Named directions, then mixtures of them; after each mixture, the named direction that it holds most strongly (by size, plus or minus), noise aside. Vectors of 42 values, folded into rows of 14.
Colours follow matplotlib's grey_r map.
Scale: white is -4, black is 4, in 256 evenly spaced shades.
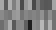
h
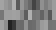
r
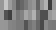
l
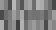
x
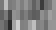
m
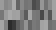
r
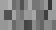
l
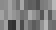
r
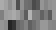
r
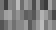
l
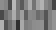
x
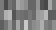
l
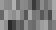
r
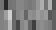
m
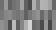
h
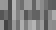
x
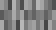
x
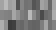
r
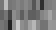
m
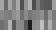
h
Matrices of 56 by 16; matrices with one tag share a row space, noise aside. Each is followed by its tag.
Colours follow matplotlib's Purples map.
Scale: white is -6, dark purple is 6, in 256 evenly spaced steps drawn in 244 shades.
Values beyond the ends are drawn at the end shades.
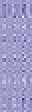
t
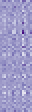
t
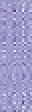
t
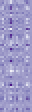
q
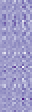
t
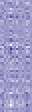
q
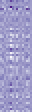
q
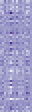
q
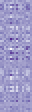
q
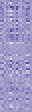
q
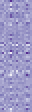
q
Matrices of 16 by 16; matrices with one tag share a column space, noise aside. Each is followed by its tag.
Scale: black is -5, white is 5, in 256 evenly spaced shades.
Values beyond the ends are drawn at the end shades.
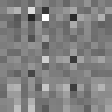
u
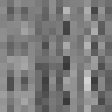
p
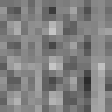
p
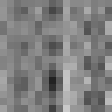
p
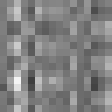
p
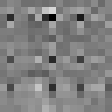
u
